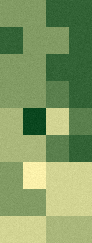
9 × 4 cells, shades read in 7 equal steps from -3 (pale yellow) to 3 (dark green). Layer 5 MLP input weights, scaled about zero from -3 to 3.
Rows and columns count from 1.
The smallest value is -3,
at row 7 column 2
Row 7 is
0 -3 -2 -2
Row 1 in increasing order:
0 0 2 2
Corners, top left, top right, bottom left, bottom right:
0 2 -2 -1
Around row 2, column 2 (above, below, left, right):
0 0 2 0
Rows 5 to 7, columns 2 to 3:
3 -2 / -1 1 / -3 -2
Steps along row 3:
same up same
